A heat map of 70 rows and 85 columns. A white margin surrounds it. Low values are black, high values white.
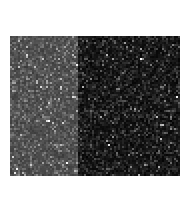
On average the colour sits 20% of the way up the scale. A vertical seam about 40% of the way across splits the table, and the left part is higher. No regular stripes run through it.
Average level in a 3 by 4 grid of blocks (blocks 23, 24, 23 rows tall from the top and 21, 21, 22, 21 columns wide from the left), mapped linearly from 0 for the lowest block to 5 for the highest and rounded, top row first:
5300 | 5300 | 5300
